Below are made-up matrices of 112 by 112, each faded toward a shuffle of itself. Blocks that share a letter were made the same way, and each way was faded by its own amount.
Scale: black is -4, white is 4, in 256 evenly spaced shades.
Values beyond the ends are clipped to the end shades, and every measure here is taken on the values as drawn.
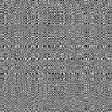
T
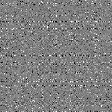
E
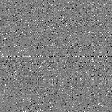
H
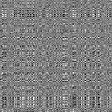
T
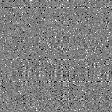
H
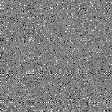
H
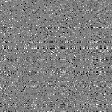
E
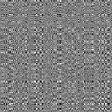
T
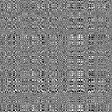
T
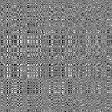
T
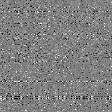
E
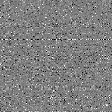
H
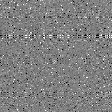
H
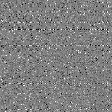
H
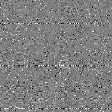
E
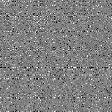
E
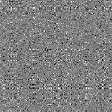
E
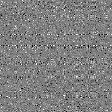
E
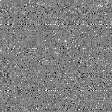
H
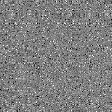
H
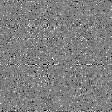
H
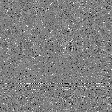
H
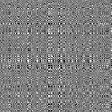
T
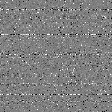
E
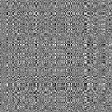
T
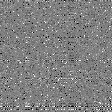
H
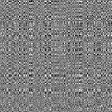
T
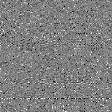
H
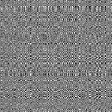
T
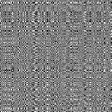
T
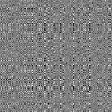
T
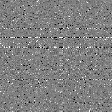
E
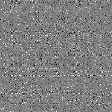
H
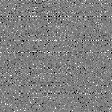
E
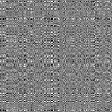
T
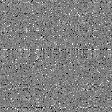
H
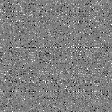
H
